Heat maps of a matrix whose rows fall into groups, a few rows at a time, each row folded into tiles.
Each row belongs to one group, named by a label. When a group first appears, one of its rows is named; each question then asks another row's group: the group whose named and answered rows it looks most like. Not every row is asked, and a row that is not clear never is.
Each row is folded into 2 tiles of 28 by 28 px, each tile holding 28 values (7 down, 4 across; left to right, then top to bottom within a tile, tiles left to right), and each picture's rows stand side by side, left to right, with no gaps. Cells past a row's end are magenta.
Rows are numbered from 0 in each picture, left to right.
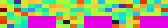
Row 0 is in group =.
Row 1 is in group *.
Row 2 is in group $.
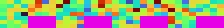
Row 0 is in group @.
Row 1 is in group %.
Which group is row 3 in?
=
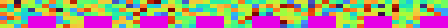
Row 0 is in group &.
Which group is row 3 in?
=
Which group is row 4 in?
$
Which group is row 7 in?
*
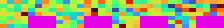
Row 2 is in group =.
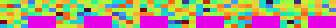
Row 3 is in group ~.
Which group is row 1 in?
&
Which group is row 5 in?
*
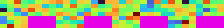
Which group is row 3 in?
~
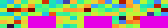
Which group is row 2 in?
$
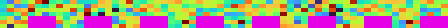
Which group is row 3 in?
~
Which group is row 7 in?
~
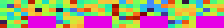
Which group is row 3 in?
~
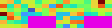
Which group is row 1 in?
%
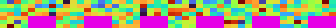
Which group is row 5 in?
%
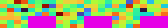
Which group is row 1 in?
&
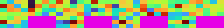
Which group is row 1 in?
~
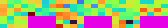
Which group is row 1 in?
&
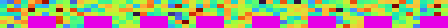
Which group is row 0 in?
%
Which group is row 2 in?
@
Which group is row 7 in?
%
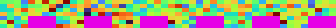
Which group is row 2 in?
&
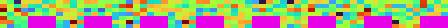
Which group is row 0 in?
=
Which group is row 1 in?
~
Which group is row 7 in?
$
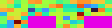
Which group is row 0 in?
~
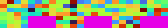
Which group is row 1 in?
&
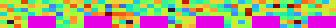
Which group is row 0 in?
*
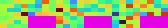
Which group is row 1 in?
=
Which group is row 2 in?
*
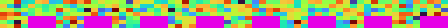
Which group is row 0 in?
&
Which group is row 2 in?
=
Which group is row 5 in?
~
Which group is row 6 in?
~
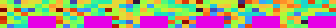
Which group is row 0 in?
=
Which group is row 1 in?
=
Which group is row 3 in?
~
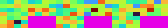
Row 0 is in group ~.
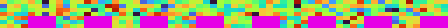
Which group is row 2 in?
*
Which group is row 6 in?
*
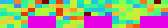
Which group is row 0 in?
%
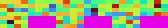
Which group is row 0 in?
*
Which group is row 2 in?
%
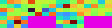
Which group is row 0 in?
~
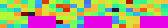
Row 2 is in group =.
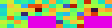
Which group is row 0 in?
@
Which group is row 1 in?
$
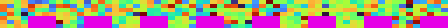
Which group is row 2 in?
@
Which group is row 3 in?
%
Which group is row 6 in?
@
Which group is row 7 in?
&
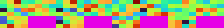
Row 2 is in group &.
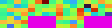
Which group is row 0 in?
%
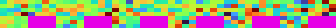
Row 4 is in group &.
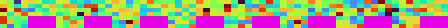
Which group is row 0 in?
=
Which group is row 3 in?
$
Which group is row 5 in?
~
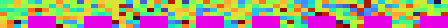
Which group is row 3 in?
~
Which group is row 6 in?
$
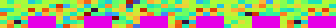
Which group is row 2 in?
&
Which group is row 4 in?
@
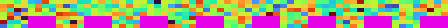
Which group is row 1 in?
&
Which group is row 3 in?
$
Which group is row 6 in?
*
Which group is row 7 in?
@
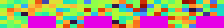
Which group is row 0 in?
@
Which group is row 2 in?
$
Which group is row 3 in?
*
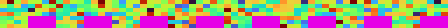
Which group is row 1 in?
%
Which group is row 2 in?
$
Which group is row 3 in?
&
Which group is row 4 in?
=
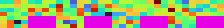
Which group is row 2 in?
%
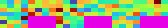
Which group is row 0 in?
$
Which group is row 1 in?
=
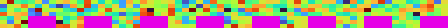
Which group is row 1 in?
$
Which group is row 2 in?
$
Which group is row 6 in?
%
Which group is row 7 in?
@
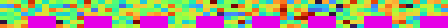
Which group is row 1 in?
$
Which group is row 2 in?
&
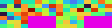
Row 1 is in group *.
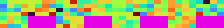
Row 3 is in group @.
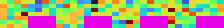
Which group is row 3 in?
=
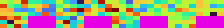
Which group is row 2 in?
=
